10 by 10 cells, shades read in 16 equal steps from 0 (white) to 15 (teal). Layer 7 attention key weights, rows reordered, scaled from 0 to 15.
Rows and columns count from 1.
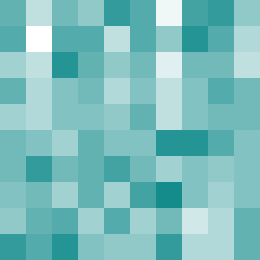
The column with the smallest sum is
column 2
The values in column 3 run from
6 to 14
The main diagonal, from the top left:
10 0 14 9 7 8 6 8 5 10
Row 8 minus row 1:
-2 5 -3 3 -7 1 14 -4 -7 1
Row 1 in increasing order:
1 4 7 7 9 10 11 12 13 13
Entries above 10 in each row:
4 6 1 1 0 3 2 2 2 4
